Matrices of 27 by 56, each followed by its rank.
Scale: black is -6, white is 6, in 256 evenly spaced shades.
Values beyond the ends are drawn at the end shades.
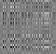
two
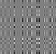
one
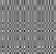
one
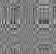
two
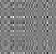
two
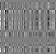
two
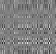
two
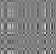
one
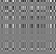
one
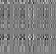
two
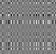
one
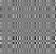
one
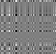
one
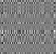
two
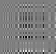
one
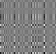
one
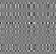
two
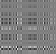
one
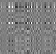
two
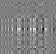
two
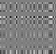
one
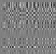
two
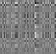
two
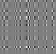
one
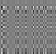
one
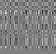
two
